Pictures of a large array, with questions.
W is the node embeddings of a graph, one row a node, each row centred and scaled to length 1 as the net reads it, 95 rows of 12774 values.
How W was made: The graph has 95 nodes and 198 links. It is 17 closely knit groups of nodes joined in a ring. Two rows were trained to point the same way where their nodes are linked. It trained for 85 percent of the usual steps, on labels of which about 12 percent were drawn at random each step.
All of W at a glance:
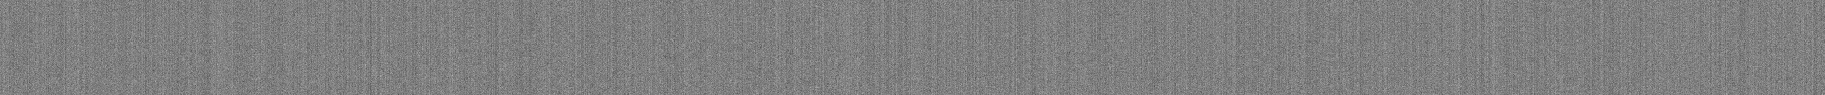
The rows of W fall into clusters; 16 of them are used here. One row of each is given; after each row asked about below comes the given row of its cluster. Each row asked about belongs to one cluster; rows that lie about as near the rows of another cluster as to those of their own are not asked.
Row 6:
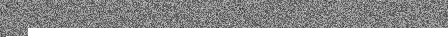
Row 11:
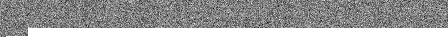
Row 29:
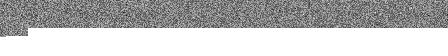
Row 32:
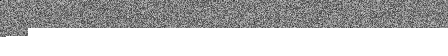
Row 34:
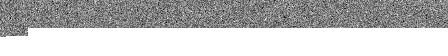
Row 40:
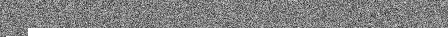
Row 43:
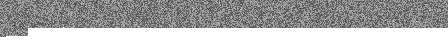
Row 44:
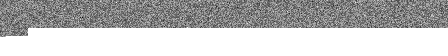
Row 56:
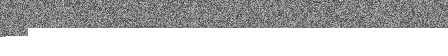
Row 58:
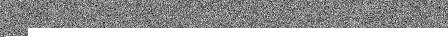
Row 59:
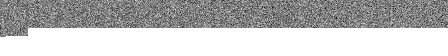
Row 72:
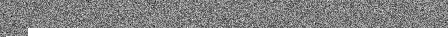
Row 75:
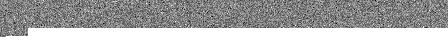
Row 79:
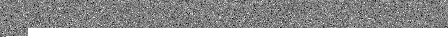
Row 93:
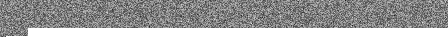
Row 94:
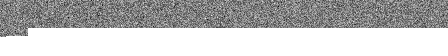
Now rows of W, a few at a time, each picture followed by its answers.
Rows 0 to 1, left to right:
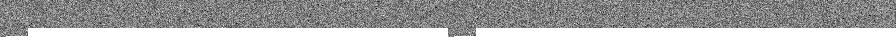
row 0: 72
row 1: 11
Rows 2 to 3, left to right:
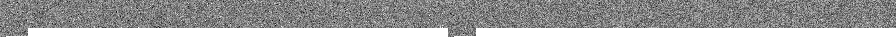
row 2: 58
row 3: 32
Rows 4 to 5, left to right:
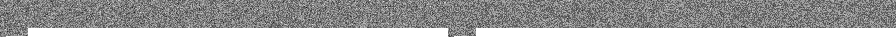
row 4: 59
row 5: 93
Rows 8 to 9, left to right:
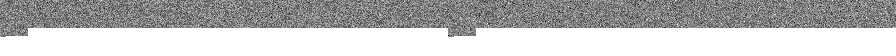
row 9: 58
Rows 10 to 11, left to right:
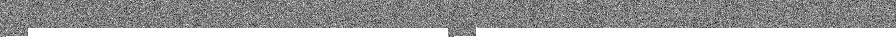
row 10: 72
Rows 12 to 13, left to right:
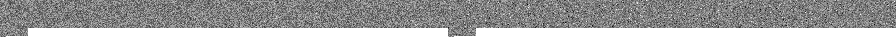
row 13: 79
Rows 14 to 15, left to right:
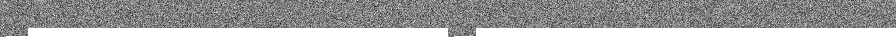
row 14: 75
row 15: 34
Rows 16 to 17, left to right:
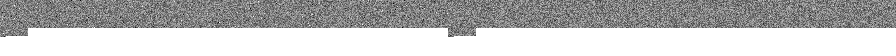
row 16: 6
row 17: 72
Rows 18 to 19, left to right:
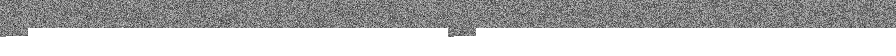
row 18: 29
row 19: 44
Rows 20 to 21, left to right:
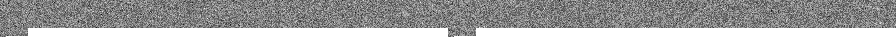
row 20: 75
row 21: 32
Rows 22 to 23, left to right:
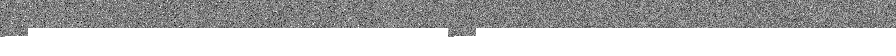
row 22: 56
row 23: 56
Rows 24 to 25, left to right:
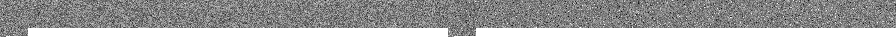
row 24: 93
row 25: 75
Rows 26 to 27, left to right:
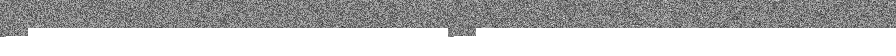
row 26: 29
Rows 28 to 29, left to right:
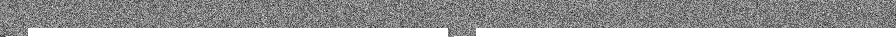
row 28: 56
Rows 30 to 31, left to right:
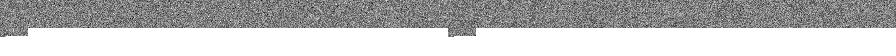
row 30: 56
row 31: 11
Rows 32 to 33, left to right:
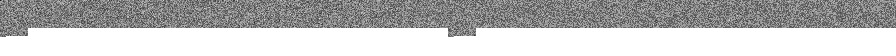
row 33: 29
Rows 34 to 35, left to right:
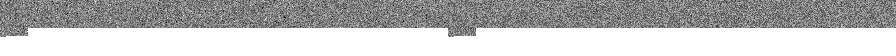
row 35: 59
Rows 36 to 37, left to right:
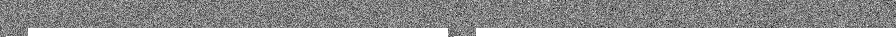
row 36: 59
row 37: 56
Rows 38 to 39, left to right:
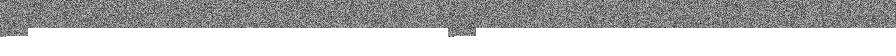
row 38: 72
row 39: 11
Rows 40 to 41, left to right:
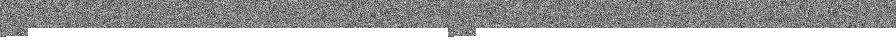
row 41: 40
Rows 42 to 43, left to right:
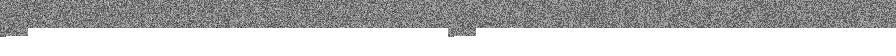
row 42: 72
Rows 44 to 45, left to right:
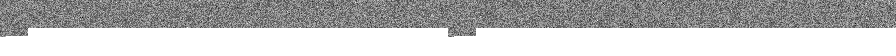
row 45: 58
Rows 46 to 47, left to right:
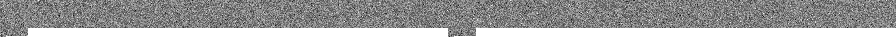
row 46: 44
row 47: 6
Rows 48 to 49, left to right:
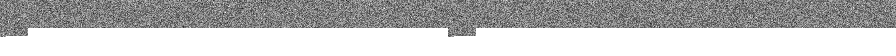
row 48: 44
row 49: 79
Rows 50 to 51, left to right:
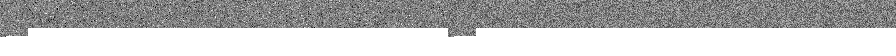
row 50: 94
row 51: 94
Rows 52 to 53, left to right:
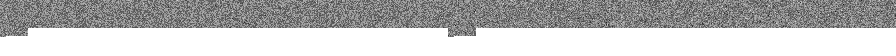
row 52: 43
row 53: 32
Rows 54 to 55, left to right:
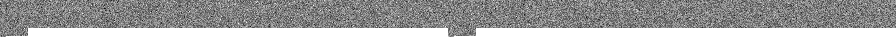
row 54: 59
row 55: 34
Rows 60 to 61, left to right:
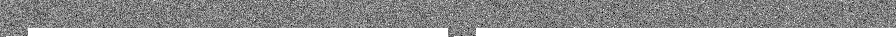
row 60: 58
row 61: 6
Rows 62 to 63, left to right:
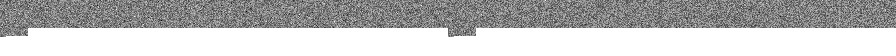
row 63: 59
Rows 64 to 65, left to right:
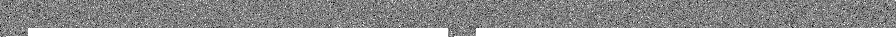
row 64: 94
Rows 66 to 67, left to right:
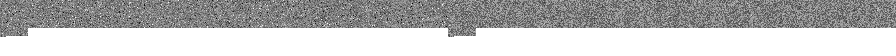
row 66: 40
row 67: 43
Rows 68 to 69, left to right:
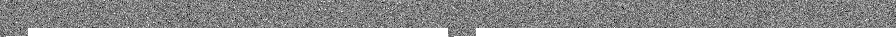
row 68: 6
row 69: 6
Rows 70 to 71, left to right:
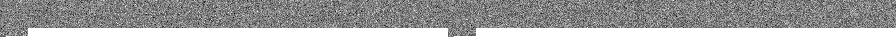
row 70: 40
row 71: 75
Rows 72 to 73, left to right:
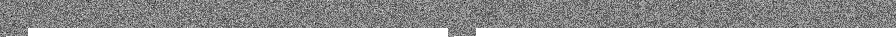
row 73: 58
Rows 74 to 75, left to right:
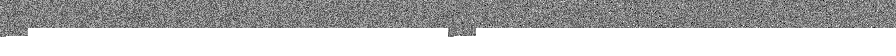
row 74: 43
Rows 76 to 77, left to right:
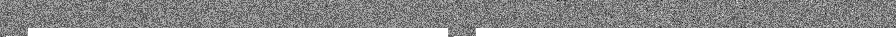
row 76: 93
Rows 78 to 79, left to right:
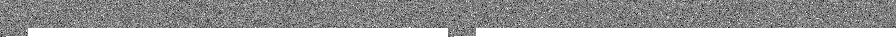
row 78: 79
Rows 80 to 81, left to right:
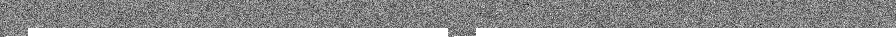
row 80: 29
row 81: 58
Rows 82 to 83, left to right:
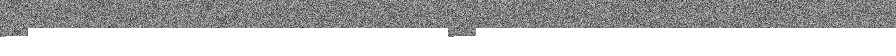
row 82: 29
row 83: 79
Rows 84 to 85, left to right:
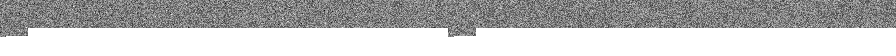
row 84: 72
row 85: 32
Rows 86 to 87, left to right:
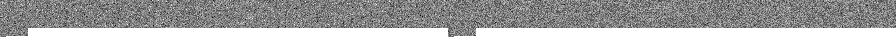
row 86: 32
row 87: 6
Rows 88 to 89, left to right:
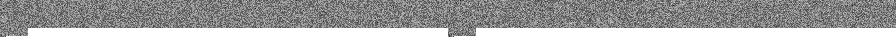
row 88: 43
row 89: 93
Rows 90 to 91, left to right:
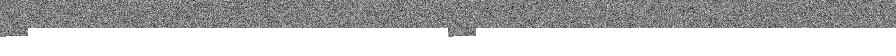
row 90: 44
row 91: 34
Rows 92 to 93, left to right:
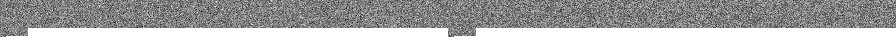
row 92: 56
